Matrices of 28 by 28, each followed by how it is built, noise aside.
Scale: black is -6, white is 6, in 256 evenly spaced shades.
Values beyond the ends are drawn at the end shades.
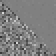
lower triangular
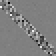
banded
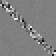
banded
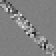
banded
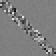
banded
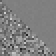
lower triangular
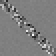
banded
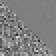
lower triangular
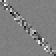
banded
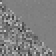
lower triangular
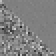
lower triangular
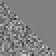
lower triangular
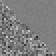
lower triangular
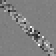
banded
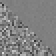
lower triangular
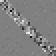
banded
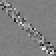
banded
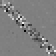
banded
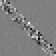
banded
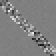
banded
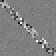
banded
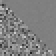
lower triangular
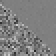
lower triangular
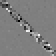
banded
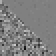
lower triangular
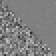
lower triangular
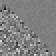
lower triangular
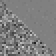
lower triangular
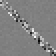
banded
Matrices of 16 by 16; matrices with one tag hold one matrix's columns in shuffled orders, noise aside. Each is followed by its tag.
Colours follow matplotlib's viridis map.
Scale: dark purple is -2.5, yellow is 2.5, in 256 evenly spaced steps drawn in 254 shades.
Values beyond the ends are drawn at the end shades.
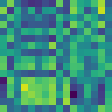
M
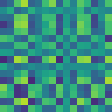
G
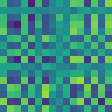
G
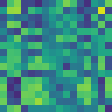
M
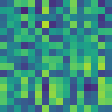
M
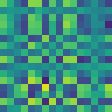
G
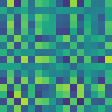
G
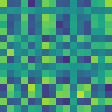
G
